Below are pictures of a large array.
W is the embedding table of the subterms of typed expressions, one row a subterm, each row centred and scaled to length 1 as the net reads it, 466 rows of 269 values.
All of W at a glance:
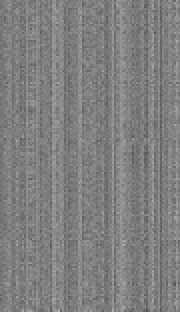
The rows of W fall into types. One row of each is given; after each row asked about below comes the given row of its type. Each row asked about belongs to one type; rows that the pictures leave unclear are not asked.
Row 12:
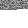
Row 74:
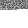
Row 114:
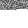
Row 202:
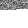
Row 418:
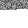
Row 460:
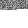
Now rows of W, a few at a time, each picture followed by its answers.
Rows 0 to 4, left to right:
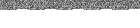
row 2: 460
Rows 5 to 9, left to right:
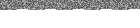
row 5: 202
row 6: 418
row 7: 418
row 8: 460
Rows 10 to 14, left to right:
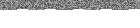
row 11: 114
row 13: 460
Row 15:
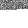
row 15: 418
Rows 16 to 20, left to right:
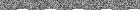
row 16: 12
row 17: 114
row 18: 114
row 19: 12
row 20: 74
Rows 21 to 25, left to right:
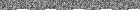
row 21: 460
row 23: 74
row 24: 460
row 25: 418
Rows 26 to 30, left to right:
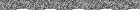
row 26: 114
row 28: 114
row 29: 114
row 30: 202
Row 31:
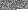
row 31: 74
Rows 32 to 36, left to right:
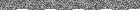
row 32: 460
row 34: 202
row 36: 418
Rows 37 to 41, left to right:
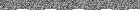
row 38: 460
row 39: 114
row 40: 12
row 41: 460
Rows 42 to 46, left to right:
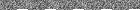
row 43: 114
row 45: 74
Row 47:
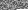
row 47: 202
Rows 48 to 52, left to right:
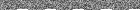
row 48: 418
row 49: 114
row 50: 418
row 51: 202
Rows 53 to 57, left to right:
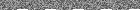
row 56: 202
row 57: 418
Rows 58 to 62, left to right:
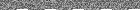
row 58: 418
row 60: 460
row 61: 74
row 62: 74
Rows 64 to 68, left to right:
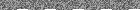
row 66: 202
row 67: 460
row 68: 114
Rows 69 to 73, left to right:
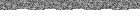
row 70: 418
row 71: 418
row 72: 12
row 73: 418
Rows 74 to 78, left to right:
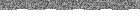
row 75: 74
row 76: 74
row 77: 418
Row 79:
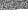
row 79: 74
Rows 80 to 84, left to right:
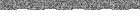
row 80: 114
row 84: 114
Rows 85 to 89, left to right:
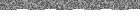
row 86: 202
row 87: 202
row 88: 114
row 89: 460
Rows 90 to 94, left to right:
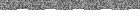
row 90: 12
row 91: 114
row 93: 114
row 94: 74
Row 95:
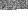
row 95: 460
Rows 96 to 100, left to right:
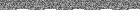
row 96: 74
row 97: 460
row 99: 74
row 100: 418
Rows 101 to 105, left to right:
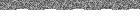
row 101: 418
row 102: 74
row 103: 114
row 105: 418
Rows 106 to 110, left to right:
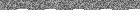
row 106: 114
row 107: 114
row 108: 12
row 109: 74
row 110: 74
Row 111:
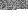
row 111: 460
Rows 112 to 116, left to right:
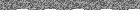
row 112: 114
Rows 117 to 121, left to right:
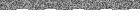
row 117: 202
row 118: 114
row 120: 418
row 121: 74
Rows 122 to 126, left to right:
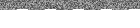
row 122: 74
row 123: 202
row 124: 202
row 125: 202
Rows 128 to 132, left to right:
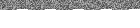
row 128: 460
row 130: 114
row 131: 202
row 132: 74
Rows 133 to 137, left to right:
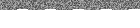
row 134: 114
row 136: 460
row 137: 74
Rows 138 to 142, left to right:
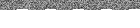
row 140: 418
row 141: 12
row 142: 12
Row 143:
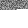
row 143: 74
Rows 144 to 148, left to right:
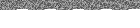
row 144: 74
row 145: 114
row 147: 114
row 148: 202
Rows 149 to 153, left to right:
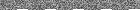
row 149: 74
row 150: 114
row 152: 114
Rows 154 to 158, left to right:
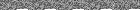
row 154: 418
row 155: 418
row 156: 202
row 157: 418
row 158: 114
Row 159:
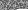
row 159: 114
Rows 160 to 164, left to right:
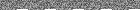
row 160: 74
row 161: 418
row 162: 74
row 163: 418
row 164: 74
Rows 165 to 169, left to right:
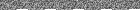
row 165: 202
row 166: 74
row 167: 74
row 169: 74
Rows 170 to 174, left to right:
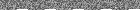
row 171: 114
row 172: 74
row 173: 114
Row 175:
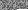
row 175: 114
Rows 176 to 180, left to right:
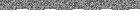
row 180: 12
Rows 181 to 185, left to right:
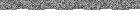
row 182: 114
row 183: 12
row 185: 12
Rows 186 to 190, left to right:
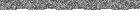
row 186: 418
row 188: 418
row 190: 202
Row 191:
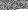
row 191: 114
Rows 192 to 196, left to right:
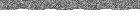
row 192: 114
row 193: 418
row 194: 12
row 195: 114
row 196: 74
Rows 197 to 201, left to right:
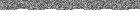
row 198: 74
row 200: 74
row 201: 12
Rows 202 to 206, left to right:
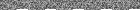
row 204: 74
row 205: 202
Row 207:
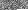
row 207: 114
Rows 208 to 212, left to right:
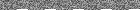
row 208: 114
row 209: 74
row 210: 74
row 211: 114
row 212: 114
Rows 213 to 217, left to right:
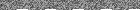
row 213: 202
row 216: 114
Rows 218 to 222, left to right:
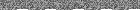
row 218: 74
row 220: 114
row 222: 460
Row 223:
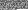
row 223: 74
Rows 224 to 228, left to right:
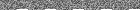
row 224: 114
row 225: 418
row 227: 74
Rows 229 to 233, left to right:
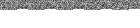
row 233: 418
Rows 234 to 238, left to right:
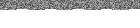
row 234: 418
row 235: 12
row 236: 114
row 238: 74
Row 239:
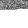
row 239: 114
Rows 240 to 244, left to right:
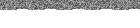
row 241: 418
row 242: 202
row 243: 460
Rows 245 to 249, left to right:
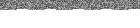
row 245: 418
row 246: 114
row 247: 74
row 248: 114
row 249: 460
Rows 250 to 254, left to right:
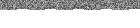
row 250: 460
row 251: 12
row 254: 74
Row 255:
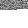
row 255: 12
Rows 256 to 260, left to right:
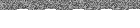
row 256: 114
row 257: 418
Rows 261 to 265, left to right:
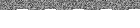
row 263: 74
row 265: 12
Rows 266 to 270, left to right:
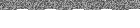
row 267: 114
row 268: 460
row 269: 74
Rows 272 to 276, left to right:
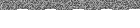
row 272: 418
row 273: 12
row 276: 418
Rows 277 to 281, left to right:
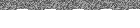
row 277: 418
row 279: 114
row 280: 114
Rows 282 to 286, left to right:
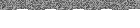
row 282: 460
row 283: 12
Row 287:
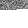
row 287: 202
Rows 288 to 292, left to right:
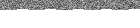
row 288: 74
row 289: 418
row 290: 460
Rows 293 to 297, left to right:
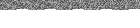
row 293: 202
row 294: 114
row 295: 418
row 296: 74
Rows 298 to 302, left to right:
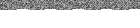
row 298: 202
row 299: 460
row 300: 202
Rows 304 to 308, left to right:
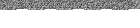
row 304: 460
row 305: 74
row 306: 74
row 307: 74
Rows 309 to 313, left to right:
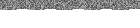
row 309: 460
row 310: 460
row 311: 202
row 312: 114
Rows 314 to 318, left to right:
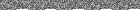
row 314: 202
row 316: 74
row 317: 418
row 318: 418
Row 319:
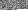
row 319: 460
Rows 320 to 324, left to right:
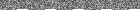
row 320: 460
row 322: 114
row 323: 460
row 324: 74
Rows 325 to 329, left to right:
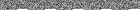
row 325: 418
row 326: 418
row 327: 418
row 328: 74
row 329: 114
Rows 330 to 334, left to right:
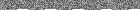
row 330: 418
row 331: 460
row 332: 460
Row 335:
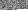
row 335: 460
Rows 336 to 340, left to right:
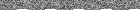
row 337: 12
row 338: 114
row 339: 202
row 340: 12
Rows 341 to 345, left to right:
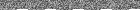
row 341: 74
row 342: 114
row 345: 114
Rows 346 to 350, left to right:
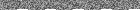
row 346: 74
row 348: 202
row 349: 418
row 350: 460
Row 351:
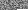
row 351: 12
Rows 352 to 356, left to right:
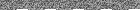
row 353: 74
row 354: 74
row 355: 202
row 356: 202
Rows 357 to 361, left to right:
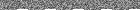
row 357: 114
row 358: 418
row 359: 418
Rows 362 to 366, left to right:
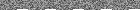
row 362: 12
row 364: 12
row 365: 202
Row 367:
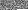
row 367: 74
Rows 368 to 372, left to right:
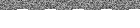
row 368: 12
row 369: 202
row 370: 418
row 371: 12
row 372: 12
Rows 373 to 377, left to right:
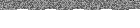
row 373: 74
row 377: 12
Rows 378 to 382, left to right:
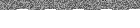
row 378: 114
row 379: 460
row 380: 74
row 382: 418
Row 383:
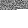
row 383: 74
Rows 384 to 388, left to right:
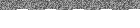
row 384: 74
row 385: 74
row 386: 460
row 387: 460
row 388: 114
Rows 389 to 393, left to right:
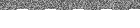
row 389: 418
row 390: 418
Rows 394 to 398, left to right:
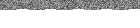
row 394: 202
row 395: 12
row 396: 114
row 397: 460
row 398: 460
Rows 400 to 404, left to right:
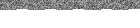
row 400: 202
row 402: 202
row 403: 12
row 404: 202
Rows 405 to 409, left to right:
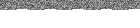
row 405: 418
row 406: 202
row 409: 74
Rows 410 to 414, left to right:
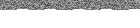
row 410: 418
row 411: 202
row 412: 12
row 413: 418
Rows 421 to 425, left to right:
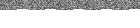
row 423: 12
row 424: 12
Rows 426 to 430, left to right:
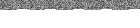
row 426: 460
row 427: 460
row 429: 114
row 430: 74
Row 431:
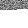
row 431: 12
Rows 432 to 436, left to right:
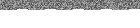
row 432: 12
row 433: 74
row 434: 418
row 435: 114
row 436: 74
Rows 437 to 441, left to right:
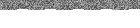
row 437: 114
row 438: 460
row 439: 114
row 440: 114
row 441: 460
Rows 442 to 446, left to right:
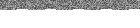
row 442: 460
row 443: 114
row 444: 74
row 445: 460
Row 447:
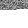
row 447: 202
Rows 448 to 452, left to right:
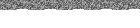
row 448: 202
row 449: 202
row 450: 460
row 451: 114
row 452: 418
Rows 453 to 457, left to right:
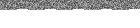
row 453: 114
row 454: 418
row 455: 418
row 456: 114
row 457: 74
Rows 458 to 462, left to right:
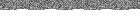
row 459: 74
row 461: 74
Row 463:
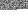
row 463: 12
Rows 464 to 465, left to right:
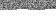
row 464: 74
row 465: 12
